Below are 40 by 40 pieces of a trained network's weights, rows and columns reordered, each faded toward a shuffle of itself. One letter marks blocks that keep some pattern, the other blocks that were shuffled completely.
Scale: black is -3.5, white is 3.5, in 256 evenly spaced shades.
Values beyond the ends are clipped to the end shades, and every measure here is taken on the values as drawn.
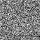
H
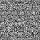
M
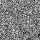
H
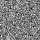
H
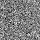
H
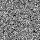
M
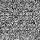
M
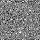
M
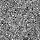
H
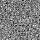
M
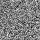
H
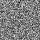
H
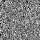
M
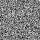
H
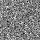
H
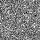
H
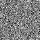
H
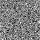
H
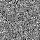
H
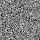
H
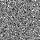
H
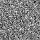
H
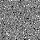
H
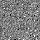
M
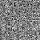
M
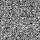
M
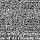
M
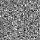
M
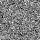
H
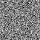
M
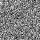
H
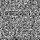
M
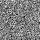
H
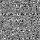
M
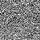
M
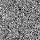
M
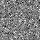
H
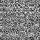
M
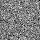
H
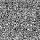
M
